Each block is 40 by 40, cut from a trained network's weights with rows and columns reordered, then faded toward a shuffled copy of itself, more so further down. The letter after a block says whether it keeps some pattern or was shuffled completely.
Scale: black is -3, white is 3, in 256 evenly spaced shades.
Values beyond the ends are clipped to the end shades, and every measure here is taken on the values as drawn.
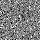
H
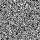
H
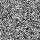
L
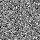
H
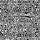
L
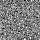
H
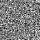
L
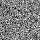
H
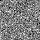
H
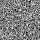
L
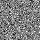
H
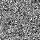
H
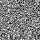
L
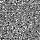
H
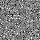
H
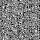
L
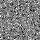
H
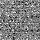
L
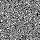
H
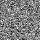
L
